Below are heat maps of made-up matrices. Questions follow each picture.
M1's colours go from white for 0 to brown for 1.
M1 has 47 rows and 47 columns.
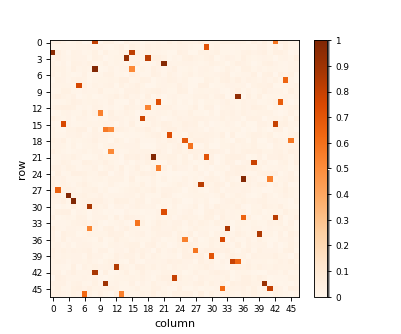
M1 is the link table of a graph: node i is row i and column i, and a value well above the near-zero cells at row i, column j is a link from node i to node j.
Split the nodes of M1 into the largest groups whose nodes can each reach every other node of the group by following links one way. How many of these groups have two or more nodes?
5
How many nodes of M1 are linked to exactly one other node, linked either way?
3
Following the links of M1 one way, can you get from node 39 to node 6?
no
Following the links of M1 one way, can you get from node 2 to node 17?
no
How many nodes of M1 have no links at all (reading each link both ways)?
2
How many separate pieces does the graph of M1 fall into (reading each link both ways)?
5
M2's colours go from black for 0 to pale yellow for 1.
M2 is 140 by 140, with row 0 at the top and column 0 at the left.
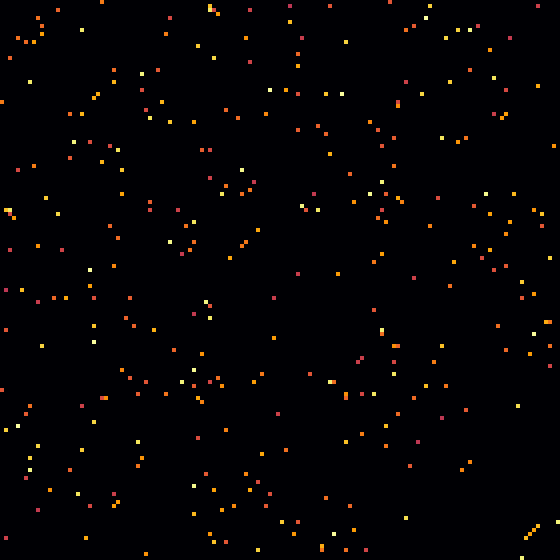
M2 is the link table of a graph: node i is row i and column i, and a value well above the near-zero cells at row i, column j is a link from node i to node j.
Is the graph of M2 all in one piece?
no
